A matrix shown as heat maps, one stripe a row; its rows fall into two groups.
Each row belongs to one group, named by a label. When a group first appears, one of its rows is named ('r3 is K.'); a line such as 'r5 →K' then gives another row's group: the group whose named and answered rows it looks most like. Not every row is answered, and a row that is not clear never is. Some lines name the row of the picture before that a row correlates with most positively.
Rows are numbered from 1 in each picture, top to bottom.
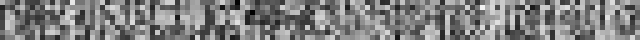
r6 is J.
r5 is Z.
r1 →Z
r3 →Z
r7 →J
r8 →J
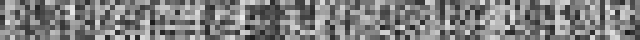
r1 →J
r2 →Z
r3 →Z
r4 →Z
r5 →J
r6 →Z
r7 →J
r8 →Z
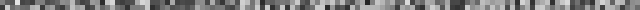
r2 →J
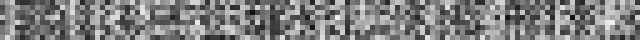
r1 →Z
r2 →J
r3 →Z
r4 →J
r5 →J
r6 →Z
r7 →Z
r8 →J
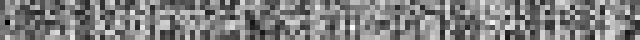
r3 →Z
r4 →J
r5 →Z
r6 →Z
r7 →J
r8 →J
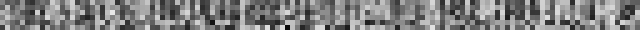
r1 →J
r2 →J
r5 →Z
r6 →J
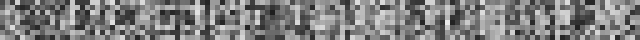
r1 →J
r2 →Z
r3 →J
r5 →J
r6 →Z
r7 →J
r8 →Z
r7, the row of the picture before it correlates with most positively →2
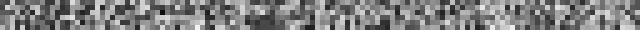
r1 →Z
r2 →J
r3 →J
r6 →Z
